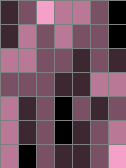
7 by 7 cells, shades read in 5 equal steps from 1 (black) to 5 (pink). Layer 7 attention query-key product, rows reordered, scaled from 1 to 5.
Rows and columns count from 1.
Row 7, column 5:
2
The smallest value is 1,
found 5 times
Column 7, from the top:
1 1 2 4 3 4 5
